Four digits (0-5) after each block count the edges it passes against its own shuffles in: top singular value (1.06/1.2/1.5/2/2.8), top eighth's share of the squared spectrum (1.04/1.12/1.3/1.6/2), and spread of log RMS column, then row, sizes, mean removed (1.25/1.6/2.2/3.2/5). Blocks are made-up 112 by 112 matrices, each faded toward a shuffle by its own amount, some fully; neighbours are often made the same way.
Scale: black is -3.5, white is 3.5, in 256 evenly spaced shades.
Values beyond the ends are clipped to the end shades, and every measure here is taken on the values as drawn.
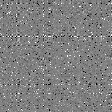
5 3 1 2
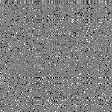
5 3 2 2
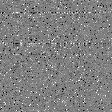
4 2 1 1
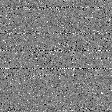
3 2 0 3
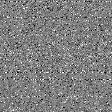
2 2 0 3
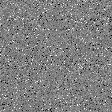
1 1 0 2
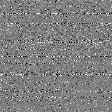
2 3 0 3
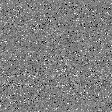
1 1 0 2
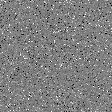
0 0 0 0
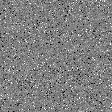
0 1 0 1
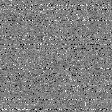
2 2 0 3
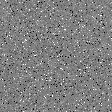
0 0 0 0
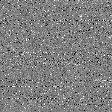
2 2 0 3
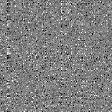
4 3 2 2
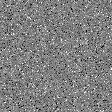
1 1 0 0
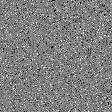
1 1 0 0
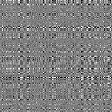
5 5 4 4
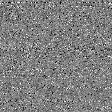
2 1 0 2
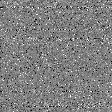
1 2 0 2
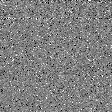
1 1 0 1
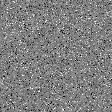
0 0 0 0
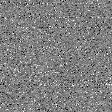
1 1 0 2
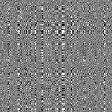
5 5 4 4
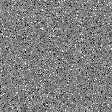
3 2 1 0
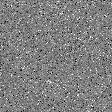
0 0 0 0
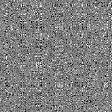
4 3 3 2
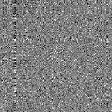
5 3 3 2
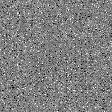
3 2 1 0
